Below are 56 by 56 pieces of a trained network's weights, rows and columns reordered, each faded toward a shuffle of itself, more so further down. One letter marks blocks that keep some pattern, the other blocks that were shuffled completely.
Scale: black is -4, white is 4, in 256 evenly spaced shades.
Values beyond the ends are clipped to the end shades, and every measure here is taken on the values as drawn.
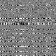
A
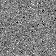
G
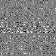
A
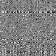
A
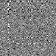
A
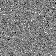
G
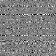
A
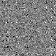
A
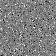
G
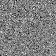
G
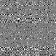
A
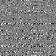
A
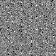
A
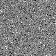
G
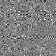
A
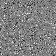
G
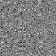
A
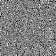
A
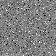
G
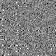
A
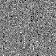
A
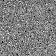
G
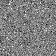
G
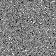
G
